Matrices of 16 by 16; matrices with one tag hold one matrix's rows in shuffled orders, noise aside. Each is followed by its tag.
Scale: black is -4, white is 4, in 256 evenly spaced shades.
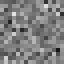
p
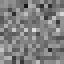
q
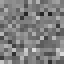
q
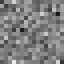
p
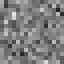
p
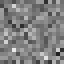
p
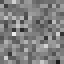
p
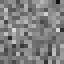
p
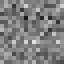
q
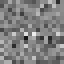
q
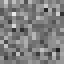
p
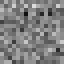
q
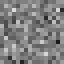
p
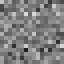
q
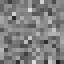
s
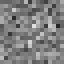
s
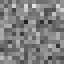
q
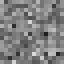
s
